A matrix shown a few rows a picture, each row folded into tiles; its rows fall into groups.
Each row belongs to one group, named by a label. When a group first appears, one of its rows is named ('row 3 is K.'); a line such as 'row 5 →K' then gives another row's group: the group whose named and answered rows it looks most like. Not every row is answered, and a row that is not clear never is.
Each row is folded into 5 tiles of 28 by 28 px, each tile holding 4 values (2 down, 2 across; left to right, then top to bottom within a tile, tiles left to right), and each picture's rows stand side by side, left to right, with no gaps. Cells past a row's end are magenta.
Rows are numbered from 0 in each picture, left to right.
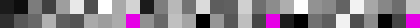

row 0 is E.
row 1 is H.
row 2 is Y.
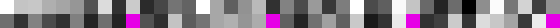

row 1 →E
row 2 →E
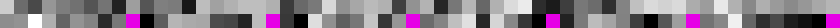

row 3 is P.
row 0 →P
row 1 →E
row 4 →E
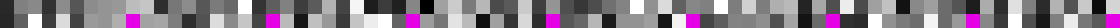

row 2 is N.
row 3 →H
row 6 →P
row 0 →E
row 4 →E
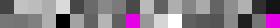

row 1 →P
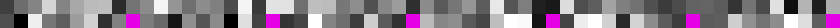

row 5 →N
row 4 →P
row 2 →P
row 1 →H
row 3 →N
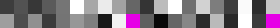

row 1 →H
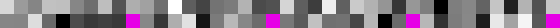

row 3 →N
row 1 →P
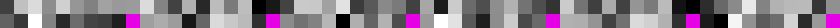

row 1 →N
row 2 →H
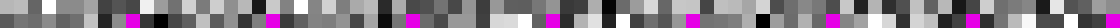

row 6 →P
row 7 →P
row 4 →E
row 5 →H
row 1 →Y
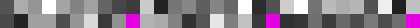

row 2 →Y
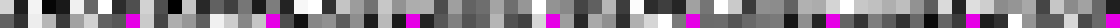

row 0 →P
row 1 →N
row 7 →P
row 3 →E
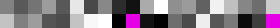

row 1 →Y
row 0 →N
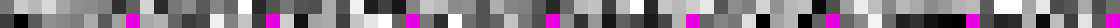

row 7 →H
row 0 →Y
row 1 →N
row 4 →E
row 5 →P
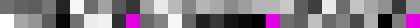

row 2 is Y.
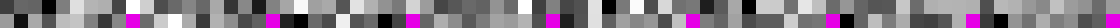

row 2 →Y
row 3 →N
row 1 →P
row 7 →Y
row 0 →E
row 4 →E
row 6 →E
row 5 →E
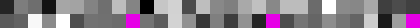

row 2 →Y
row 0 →E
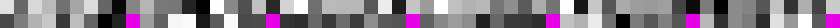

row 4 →P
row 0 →P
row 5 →N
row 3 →H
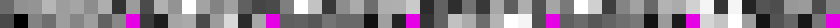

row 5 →P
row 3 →N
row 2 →H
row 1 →Y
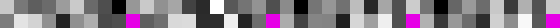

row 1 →P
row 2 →N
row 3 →N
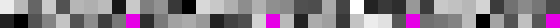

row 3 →H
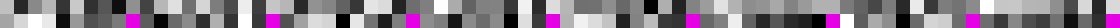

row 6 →N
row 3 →H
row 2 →P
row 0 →P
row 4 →P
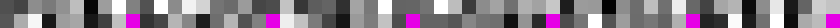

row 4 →E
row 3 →H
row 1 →Y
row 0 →E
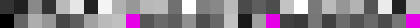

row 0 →E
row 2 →Y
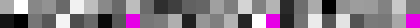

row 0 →Y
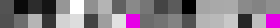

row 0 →E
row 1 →E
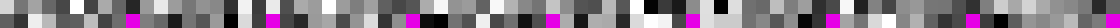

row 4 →N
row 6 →P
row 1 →H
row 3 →Y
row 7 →Y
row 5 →P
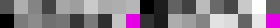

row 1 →E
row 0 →E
